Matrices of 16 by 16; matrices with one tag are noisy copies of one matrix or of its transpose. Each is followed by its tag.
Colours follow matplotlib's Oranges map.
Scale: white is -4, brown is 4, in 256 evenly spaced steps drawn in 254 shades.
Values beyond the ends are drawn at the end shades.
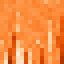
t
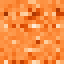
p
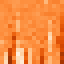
t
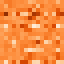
p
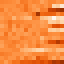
t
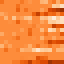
t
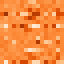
p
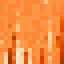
t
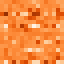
p
